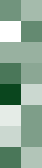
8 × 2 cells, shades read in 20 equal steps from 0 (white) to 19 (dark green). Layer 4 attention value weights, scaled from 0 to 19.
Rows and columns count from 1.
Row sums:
18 12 16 23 23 12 14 20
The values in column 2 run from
4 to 12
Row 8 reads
14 6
